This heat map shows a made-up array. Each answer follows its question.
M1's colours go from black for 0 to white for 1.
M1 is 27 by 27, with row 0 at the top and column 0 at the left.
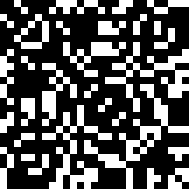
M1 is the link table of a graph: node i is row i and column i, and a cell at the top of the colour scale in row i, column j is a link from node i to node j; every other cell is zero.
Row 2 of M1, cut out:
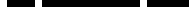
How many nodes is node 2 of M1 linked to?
3
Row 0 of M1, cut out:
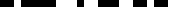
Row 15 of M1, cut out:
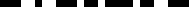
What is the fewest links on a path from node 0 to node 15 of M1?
3
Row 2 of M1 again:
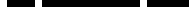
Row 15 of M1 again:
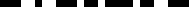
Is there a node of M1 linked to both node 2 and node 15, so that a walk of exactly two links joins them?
no
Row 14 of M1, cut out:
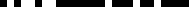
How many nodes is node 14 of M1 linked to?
8
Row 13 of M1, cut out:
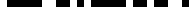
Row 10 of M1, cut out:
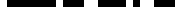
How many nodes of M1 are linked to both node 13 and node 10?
5
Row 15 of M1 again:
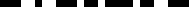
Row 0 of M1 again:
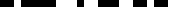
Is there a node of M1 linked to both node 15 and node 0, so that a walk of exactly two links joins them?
no
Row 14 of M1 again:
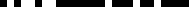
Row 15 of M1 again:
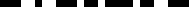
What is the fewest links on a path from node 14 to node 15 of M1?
1
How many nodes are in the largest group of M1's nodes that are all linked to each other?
8
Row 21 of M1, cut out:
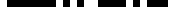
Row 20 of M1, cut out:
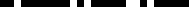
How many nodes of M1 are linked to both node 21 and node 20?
3
